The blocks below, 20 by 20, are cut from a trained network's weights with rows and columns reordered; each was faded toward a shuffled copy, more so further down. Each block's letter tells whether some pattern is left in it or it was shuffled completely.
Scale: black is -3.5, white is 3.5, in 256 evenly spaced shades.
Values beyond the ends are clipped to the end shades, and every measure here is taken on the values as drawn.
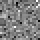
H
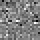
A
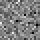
H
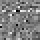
A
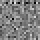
A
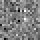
A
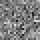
H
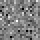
H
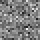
H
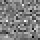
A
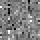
A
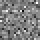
H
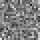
H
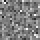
H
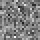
H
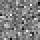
H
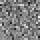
H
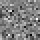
A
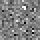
A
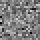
H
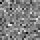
H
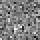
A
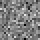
H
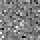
H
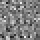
A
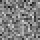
H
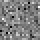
H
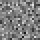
A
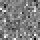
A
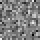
H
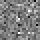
A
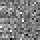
A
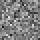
H
